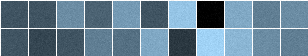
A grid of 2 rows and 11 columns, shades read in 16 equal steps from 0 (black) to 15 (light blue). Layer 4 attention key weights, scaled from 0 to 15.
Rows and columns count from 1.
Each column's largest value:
6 6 10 9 11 12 14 15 13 10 10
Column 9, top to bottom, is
12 13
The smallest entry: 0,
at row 1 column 8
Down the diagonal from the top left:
6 5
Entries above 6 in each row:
7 7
